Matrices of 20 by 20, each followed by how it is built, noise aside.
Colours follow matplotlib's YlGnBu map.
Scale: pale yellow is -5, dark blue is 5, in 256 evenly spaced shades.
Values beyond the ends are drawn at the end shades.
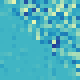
upper triangular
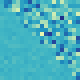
upper triangular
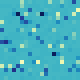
sparse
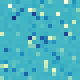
sparse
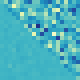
upper triangular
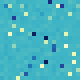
sparse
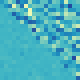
upper triangular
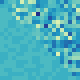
upper triangular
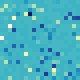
sparse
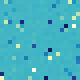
sparse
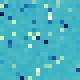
sparse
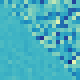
upper triangular
